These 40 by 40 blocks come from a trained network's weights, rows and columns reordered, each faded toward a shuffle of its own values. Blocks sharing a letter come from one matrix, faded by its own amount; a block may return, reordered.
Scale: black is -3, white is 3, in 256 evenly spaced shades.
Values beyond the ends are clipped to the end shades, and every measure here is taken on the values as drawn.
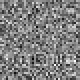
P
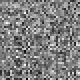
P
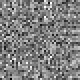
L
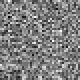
P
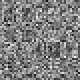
P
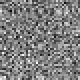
P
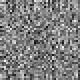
P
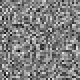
P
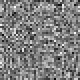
P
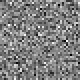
L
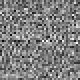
L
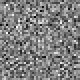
L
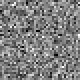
L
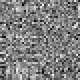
L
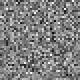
L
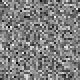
L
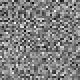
P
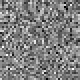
L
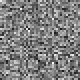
P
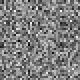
P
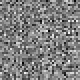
L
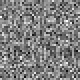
L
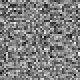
P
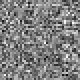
P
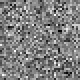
L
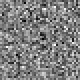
L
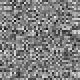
P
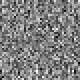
L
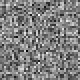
P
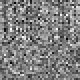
L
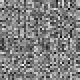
P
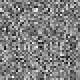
P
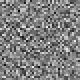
P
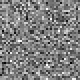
L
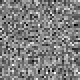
L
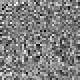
L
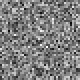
P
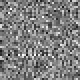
L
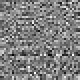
L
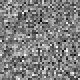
L
